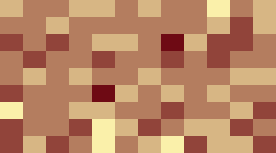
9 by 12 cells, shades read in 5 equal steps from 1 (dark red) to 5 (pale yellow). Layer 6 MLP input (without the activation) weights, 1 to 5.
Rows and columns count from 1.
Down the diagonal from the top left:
4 3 2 3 3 4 3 3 2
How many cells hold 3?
52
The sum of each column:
26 28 26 29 31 30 29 26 28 31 27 28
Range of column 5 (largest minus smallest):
4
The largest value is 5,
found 5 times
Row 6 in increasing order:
1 2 3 3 3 3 3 3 3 4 4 4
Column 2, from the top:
3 3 3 2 4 3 3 3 4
